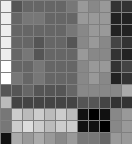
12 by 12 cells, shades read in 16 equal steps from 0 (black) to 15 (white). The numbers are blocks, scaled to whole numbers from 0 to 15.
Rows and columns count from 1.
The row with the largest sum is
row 11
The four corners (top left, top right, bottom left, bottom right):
14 3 1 9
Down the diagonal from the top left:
14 6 6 5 6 6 6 8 5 1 8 9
